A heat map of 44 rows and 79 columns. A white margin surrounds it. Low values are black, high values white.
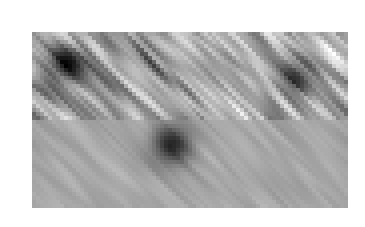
Ninth with the lowest average: top left. Lone odd cells: none. Dips: three. Seam: horizontal, 50% of the way down, the bottom part calmer. Histogram: skewed, a long tail of low values.
